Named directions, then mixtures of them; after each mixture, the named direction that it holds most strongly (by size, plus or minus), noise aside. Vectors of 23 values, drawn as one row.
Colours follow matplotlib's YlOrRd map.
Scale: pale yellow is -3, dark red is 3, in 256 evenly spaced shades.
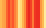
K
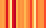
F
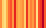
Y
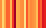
Y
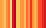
F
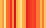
K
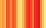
K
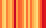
Y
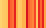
Y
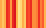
K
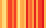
Y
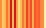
K
